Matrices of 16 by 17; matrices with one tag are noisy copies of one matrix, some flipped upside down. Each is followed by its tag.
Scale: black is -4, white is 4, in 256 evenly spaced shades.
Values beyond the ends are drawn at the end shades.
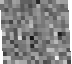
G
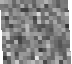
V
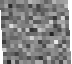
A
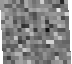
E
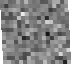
E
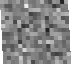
E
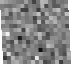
V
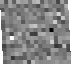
A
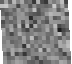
G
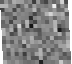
G
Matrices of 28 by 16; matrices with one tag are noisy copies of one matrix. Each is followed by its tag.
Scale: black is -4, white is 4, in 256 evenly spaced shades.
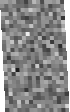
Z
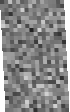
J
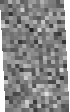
J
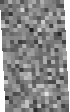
J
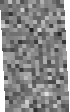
J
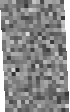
Z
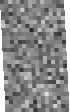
J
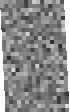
Z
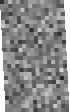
J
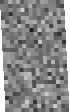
J
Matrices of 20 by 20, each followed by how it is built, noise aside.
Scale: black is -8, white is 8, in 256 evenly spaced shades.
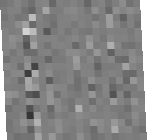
uneven columns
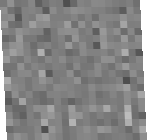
uneven columns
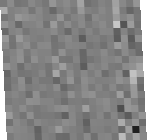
uneven columns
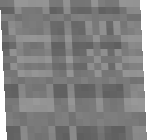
blocks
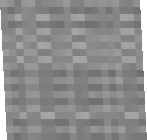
blocks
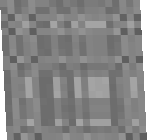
blocks
